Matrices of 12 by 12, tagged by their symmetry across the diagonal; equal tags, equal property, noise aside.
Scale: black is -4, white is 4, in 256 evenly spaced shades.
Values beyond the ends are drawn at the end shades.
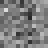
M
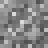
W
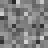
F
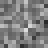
W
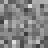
M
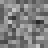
M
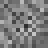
W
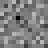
W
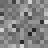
W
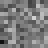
M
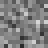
F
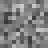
F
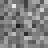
M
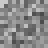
W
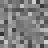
F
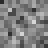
W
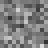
F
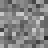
M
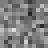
F
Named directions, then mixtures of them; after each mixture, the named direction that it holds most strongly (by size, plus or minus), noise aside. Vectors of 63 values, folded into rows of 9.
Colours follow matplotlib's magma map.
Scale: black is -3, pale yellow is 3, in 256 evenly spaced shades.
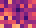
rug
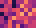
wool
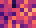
wool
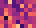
rug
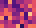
rug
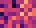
wool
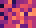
wool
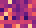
rug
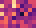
wool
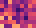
rug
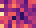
wool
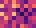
wool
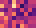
wool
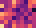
wool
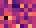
rug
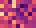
wool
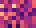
wool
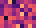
wool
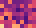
rug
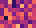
rug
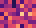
wool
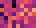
wool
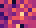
wool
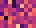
wool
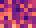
rug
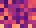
rug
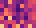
rug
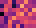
wool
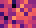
wool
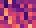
rug
